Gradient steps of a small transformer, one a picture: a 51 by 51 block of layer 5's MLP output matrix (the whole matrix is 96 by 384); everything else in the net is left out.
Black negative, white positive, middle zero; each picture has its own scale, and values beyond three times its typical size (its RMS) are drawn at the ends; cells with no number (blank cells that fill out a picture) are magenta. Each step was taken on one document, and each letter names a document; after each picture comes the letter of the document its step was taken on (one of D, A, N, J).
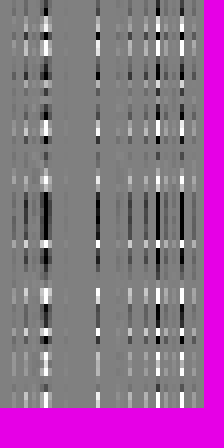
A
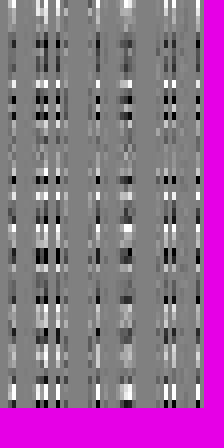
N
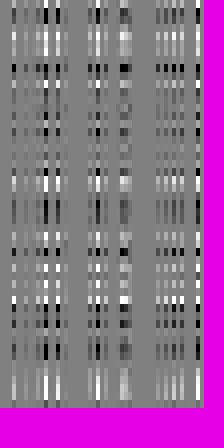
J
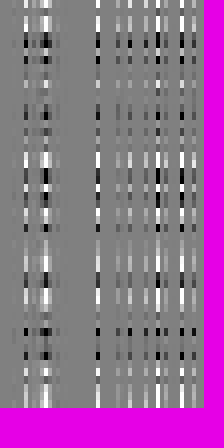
A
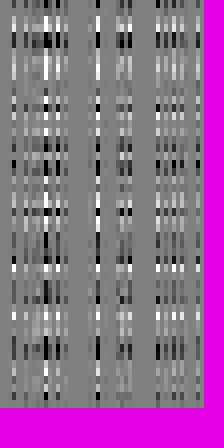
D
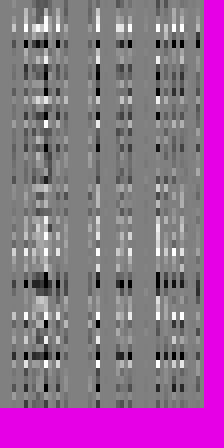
D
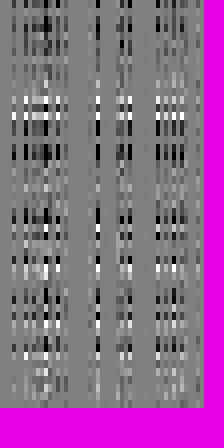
D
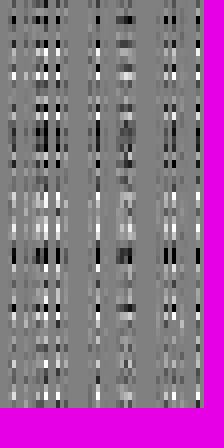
N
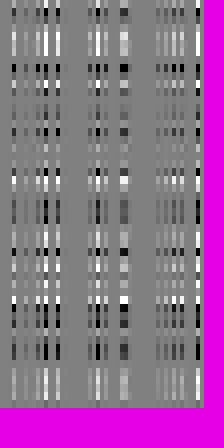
J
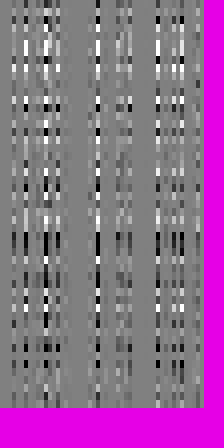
D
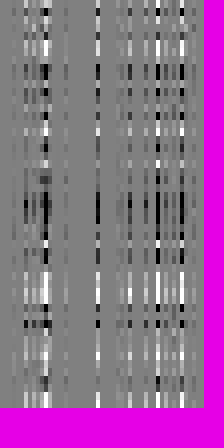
A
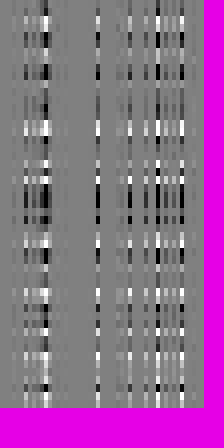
A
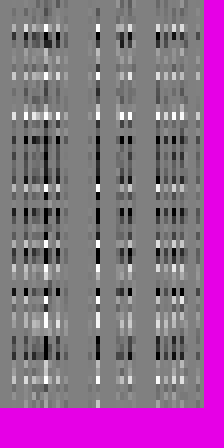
D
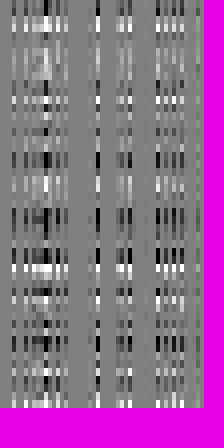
D
